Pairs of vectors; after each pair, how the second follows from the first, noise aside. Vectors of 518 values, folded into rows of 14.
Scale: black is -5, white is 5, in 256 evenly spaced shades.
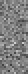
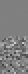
partly zeroed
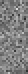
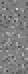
partly zeroed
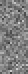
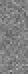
shrunk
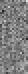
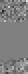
partly zeroed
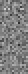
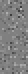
partly zeroed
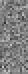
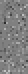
partly zeroed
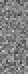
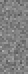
shrunk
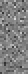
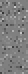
partly zeroed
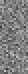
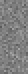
shrunk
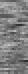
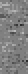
partly zeroed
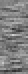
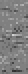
partly zeroed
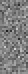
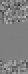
partly zeroed
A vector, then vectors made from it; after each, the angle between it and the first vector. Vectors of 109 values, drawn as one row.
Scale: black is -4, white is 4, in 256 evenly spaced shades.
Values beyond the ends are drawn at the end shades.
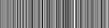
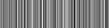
nearly opposite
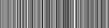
nearly parallel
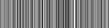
nearly parallel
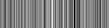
partly opposed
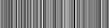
nearly opposite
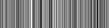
orthogonal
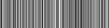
partly aligned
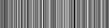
nearly opposite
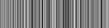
nearly parallel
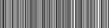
partly aligned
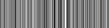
orthogonal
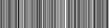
partly opposed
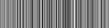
nearly parallel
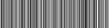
partly opposed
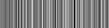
nearly opposite
